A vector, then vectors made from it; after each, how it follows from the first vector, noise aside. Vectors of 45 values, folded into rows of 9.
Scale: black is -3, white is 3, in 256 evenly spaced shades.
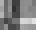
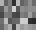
sign-scrambled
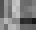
negated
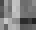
negated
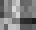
negated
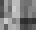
negated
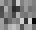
sign-scrambled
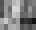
negated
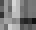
negated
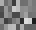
sign-scrambled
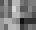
negated
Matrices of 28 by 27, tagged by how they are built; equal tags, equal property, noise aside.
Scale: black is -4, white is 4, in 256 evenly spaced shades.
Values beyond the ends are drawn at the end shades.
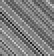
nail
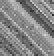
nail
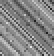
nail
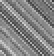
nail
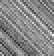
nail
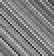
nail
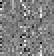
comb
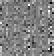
comb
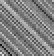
nail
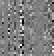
comb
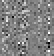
comb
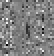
comb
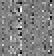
comb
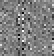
comb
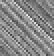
nail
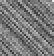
nail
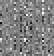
comb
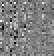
comb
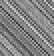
nail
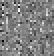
comb
